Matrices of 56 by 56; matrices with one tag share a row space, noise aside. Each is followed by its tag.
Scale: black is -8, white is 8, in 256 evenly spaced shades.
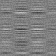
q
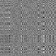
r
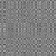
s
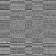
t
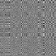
r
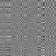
r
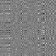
r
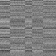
t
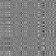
r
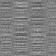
q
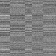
t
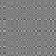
s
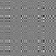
r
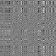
r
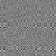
s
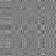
r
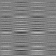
q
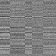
t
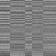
t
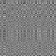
s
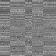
t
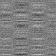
q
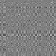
s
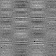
q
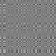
s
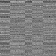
t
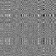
r
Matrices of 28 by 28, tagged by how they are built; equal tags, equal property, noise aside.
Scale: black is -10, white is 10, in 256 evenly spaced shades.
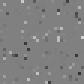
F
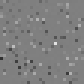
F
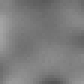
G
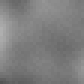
G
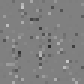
F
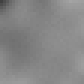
G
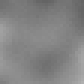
G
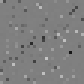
F
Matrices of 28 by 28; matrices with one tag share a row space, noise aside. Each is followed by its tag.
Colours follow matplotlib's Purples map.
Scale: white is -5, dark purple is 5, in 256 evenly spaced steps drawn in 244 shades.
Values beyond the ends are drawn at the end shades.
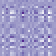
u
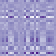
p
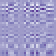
p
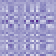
p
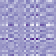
p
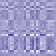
p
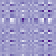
u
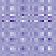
u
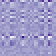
u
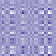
u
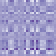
p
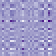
u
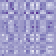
p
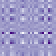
u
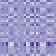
p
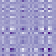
u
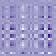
u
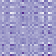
u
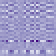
p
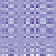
p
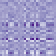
p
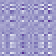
u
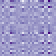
u
